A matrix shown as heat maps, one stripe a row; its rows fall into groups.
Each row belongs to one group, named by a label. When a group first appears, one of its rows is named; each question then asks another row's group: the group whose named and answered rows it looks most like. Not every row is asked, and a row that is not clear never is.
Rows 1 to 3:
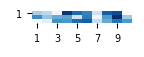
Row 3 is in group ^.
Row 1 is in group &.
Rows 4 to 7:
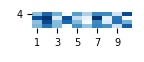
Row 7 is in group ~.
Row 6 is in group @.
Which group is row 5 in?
@
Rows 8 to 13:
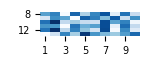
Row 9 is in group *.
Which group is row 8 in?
@
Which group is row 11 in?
@
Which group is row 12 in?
@
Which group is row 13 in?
^
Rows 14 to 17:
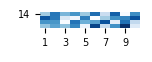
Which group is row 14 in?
*
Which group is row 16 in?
@
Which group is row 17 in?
&
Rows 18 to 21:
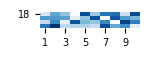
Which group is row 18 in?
~
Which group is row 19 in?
*
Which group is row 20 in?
@
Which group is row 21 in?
@
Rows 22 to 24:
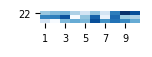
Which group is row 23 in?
*
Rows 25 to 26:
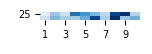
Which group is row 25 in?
&
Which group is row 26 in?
*
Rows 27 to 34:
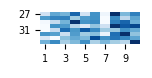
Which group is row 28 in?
*
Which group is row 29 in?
&
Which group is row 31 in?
^
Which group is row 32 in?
&
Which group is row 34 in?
~
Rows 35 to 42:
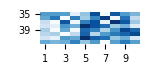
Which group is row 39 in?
^
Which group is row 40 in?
~
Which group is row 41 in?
^
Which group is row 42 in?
&
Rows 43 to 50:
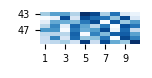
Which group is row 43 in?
*
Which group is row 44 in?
^
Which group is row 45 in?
*
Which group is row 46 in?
@
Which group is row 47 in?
@
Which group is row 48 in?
&
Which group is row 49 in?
@
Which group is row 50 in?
~
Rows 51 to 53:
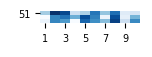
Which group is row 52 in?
*
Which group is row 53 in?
*
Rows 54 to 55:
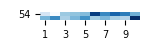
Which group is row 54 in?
^
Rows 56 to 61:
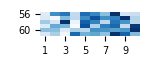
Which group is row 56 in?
*
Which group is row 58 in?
^
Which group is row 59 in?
~
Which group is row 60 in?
~
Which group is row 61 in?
&
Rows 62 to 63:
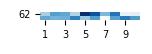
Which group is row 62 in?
*
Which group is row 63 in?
&
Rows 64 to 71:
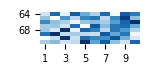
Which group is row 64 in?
@
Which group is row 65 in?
^
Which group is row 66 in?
~
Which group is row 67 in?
&
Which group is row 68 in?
^
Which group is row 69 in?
@
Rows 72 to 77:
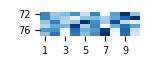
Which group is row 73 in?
~
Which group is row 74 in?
*
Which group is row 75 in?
&
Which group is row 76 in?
@
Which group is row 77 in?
@
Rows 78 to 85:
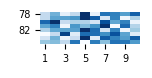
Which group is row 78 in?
~
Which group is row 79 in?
*
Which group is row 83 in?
^
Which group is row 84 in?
~
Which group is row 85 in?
&
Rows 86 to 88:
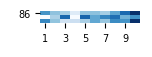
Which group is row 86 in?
~
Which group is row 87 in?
^
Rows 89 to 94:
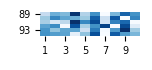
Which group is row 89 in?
&
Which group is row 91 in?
&
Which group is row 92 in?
@
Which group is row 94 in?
*
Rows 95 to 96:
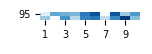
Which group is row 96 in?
^
